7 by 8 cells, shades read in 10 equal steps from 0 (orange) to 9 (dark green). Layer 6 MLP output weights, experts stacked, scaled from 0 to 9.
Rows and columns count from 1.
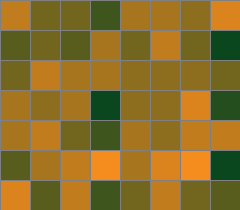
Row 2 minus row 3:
1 3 3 0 1 -2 1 4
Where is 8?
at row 4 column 8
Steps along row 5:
down up up down up down same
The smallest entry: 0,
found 2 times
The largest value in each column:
6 6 6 9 5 4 5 9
